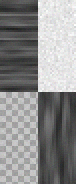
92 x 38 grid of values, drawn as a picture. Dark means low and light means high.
It is made of 2 by 2 panels. Panel 1,1: low, streaked across. Panel 1,2: very high, fine-grained, faint in contrast. Panel 2,1: high, checkered. Panel 2,2: low, streaked downward.
